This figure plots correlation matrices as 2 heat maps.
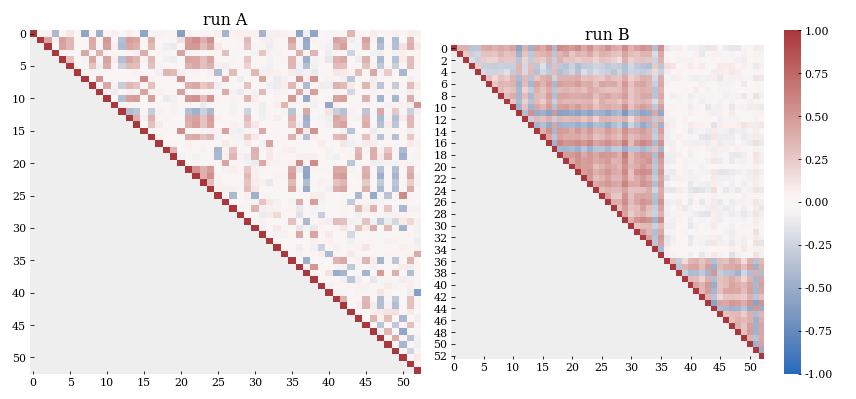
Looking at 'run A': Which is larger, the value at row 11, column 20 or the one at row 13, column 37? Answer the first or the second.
the first
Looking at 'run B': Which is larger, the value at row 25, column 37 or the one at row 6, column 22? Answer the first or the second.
the second
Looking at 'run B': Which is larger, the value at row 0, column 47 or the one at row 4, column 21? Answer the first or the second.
the first
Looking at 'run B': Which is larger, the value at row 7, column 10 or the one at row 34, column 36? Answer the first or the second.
the first
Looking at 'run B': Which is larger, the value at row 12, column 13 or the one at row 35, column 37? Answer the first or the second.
the second
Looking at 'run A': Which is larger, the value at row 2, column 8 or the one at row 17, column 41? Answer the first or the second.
the first
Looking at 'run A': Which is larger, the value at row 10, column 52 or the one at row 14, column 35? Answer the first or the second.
the second
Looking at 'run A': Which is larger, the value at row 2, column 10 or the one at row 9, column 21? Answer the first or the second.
the first
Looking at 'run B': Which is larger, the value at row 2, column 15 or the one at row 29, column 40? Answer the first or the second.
the first
